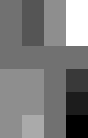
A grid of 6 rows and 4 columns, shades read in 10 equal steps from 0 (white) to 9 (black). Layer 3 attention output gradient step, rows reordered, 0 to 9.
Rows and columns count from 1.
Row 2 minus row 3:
0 1 -1 -5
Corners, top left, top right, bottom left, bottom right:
5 0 4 9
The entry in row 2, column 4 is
0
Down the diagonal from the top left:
5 6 5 7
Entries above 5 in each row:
1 1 0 1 1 1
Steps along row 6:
down up up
